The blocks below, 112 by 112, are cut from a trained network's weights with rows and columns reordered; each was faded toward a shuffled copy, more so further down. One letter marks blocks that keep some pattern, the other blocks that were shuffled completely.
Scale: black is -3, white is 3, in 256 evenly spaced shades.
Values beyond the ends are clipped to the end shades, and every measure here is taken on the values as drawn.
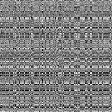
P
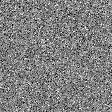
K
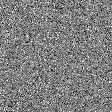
K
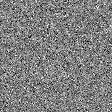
K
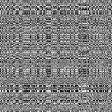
P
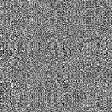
P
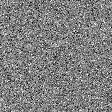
K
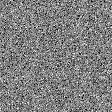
K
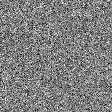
K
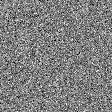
K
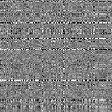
P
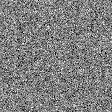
K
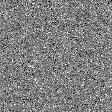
K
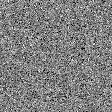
K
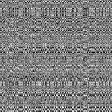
P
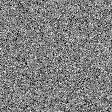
K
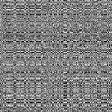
P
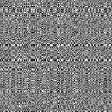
P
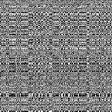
P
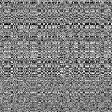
P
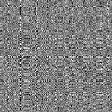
P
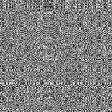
P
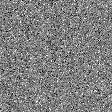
K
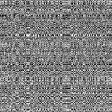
P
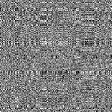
P
